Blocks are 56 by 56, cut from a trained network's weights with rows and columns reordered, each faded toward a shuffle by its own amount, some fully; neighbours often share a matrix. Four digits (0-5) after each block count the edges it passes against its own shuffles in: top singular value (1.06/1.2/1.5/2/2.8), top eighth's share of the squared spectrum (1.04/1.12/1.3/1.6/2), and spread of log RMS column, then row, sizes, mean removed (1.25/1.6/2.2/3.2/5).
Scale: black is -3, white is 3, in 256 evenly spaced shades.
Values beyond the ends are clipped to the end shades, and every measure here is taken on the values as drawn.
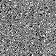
0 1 0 0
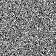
0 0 0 0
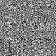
3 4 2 2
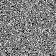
0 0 0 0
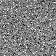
0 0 0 0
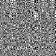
3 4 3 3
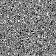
1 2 0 1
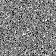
0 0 0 0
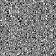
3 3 2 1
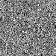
2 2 0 1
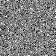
2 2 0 1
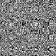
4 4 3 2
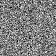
0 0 0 0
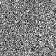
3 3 0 0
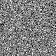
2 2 0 0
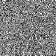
2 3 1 2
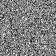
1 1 0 0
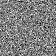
1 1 0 0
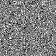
2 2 0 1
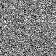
2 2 0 0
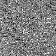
2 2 0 2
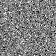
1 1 0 0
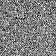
1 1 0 0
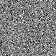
0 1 0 0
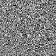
2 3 1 1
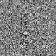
3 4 2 1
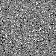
1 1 0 0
